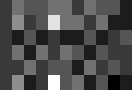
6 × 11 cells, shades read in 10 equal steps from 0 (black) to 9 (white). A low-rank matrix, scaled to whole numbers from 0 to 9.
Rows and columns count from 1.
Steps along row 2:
up down up up down same down up down same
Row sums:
33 36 20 28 28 31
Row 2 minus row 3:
0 4 -1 2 6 3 3 -1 3 -1 -2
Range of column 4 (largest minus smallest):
3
